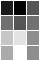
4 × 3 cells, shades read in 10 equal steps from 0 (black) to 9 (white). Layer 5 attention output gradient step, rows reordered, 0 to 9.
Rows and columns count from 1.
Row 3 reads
7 8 5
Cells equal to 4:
2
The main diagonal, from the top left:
1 3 5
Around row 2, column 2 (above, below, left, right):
0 8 4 4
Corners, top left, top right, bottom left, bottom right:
1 3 6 5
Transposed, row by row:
1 4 7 6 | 0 3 8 9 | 3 4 5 5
